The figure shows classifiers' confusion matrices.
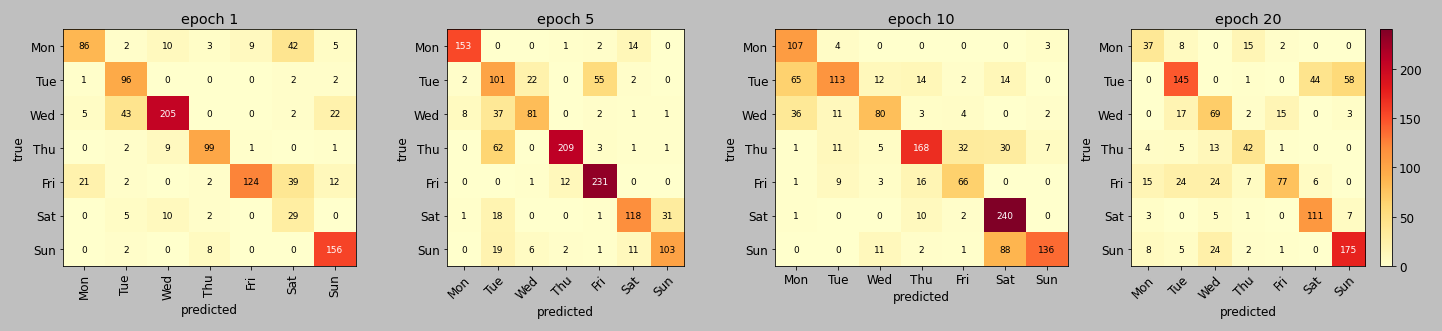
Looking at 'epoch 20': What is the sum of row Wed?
106
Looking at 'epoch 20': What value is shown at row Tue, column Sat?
44
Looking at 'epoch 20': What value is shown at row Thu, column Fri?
1
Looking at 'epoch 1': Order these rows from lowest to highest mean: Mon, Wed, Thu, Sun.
Thu, Mon, Sun, Wed
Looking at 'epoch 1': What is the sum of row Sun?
166
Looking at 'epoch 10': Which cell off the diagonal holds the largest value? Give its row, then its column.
Sun, Sat
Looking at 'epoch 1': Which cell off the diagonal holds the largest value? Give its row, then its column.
Wed, Tue
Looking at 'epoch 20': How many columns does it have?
7
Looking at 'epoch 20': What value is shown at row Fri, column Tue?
24
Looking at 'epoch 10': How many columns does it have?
7
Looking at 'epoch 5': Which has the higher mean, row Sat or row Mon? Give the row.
Mon
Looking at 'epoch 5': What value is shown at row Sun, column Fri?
1
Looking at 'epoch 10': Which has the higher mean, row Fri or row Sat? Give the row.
Sat
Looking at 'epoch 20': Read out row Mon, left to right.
37 8 0 15 2 0 0
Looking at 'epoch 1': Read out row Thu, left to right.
0 2 9 99 1 0 1
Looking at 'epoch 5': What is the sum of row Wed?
130
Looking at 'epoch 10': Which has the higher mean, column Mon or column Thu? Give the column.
Thu
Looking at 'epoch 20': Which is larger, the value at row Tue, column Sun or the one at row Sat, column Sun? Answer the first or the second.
the first
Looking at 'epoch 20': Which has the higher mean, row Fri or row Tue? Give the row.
Tue
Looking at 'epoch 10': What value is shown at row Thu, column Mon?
1
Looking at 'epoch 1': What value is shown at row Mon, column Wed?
10
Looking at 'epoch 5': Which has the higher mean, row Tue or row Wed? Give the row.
Tue
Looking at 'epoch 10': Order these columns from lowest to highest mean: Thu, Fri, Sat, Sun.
Fri, Sun, Thu, Sat
